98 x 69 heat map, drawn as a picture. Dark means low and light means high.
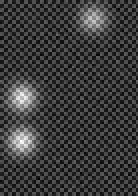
No single row or column stands out from its neighbours. Three bumps rise from the field. There are no lone odd cells.
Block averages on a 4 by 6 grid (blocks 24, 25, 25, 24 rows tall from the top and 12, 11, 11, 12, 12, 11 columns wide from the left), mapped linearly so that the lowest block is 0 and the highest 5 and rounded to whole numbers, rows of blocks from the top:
000230
220000
540000
110000
